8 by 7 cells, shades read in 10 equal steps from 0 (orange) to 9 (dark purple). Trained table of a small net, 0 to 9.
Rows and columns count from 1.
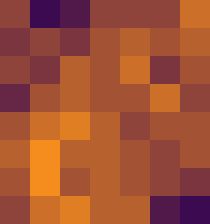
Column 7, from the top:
2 3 4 5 4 4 6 9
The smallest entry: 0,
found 2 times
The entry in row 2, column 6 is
4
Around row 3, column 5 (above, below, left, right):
3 4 4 6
